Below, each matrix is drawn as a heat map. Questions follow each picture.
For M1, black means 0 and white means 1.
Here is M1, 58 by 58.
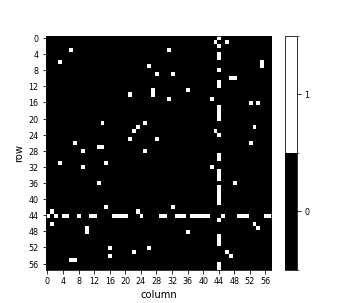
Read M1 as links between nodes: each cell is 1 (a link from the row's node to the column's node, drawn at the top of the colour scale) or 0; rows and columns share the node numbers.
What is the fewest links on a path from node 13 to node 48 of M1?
2
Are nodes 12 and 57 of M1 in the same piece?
yes
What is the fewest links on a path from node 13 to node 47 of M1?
4
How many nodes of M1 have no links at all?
0
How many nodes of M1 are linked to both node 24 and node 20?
1
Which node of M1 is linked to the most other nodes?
node 44
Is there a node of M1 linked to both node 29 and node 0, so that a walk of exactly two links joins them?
yes
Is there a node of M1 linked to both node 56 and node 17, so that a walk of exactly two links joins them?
yes
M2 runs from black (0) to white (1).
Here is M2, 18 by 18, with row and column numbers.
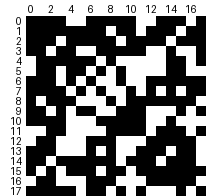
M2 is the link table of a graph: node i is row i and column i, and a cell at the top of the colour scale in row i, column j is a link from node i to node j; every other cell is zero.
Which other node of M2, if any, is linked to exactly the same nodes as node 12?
node 16
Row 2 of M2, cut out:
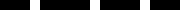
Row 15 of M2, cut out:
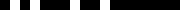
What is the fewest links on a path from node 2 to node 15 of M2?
2
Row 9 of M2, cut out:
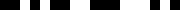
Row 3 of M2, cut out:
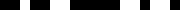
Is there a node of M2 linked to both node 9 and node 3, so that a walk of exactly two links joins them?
yes
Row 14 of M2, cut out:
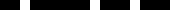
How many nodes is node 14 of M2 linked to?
4
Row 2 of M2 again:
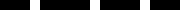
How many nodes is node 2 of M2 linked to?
3
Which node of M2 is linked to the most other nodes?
node 5
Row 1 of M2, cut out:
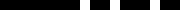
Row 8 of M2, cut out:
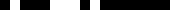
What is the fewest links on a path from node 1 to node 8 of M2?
1
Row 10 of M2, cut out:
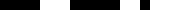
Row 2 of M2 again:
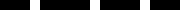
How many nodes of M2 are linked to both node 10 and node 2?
0
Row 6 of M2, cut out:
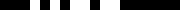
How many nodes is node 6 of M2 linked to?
6
